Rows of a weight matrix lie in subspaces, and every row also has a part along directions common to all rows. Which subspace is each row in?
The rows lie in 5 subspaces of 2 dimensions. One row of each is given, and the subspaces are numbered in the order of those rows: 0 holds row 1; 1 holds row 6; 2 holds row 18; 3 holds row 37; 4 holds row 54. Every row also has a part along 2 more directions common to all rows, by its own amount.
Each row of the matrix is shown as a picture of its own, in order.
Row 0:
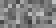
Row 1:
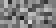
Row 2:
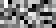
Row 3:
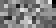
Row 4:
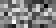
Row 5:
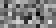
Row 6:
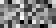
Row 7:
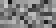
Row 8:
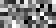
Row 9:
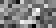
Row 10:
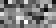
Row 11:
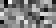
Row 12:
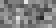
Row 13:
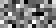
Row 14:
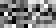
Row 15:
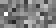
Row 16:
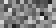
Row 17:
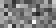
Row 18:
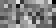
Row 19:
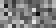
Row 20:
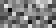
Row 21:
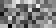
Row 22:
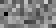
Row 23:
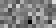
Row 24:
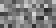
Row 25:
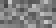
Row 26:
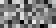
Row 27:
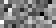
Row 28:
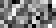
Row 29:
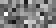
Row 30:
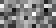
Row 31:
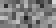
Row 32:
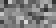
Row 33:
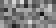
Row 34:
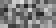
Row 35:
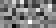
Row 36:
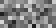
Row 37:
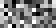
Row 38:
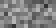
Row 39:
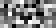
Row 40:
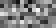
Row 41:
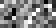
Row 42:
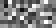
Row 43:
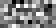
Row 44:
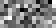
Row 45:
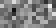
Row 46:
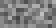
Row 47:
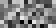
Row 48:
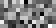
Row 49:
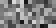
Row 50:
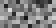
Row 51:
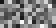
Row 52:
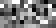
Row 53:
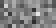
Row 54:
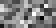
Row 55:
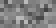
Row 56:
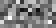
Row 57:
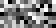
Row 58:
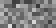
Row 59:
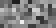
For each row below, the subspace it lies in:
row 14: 1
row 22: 1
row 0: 2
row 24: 4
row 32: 0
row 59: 4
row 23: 2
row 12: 0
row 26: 1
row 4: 1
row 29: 1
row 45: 4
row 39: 3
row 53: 3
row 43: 3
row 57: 0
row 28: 4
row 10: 0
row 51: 1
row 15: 1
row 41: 4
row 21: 3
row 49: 1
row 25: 0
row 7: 0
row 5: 3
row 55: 0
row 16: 2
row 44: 2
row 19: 3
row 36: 4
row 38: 1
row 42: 0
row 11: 0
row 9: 4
